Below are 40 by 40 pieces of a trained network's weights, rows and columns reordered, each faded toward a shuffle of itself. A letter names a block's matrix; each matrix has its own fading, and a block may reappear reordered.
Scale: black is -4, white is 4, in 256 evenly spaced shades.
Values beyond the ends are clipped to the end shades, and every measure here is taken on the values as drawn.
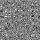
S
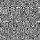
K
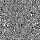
S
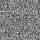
K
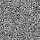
S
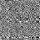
K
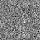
K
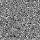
S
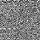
K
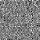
K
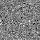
S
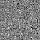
S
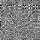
K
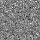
S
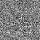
K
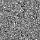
S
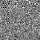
S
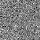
S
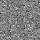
S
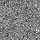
S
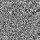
K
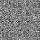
K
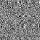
K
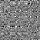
K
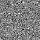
S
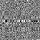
K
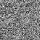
K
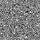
S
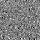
S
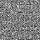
K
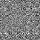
K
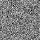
S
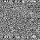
K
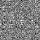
K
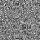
K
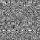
K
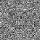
K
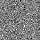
S
